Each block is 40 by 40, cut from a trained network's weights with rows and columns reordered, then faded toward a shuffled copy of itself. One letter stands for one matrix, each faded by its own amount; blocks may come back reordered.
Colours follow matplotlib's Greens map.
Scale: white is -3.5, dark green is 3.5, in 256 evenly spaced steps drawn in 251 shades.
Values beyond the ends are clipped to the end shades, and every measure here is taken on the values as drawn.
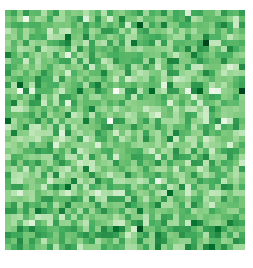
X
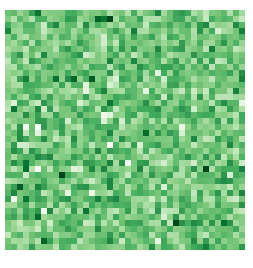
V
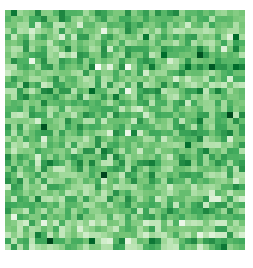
X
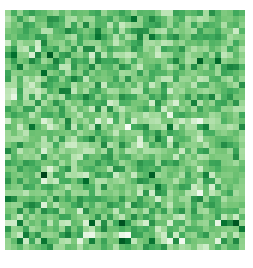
X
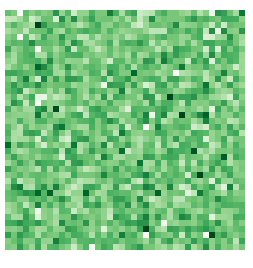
V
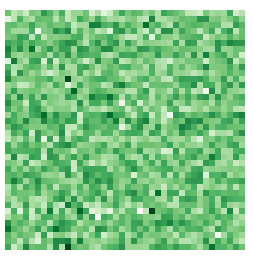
X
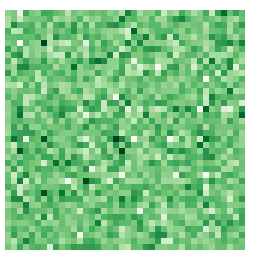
V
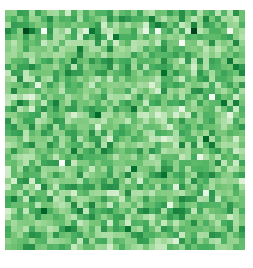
X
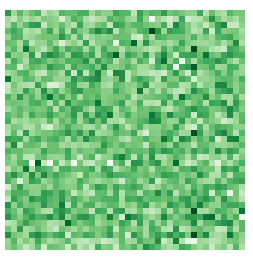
X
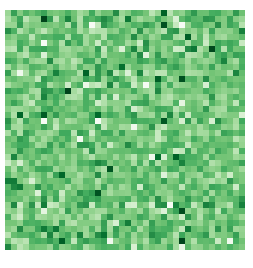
V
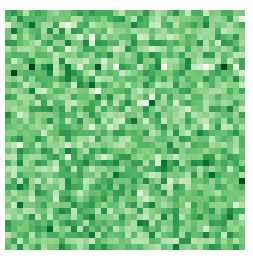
X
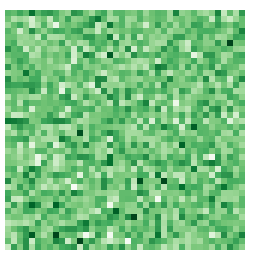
V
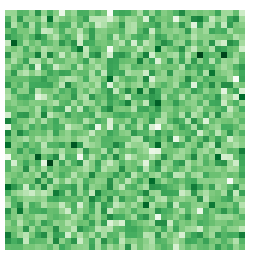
V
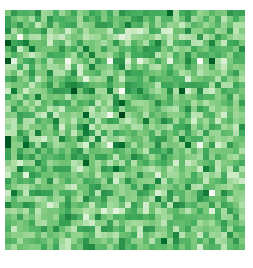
X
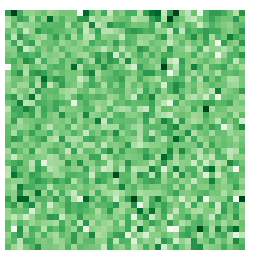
V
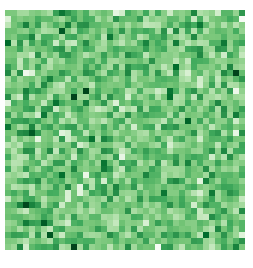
V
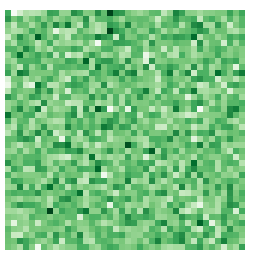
V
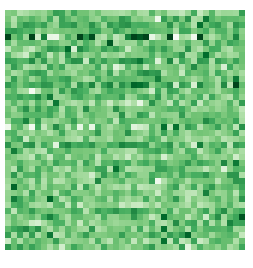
X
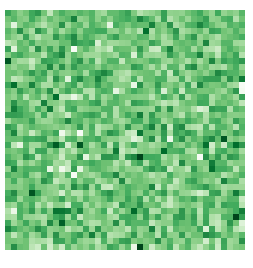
V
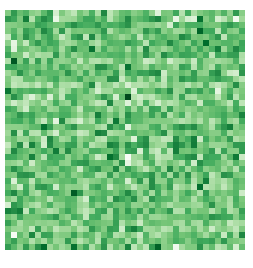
X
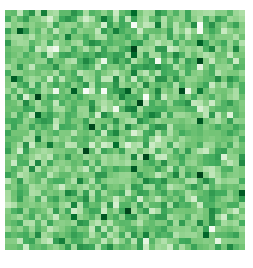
V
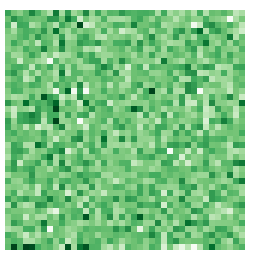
V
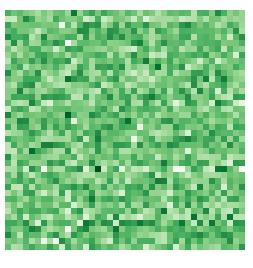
X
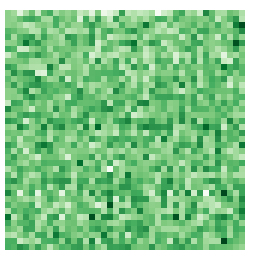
X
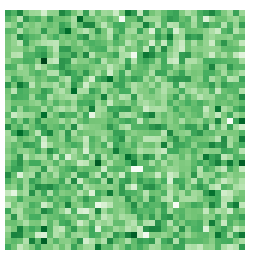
V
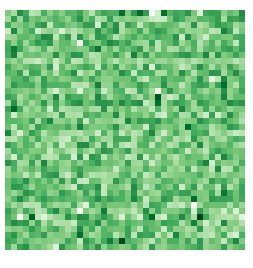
X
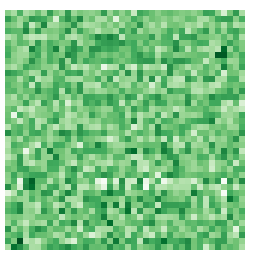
X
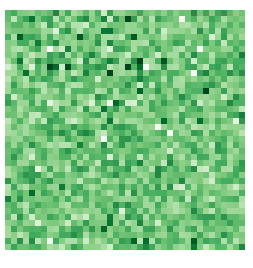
V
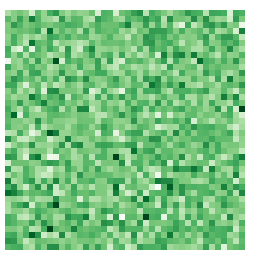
V
